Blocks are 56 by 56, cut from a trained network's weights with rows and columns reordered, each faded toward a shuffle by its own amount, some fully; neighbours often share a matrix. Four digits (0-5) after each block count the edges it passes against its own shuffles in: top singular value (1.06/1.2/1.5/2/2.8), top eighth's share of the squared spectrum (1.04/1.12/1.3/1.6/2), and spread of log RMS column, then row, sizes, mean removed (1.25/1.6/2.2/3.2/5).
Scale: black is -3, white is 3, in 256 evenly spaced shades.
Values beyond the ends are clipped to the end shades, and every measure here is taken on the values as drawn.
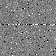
3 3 0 1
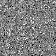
2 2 1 0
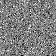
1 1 0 0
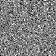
3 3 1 1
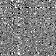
3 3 1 2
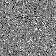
1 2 1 1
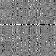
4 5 1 2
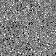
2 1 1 0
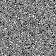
0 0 0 0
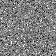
0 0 0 0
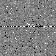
3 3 0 1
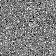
1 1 0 0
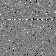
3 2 0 1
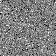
0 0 0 0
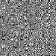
4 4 2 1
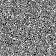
0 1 0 0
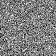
0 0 0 0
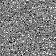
2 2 0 1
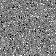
2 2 0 0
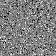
1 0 0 0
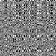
4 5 3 3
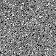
2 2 0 0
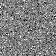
0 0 0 0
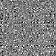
3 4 2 2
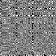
3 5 2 3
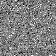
1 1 0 0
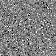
1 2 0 0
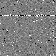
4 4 0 1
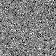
1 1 0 0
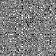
3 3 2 1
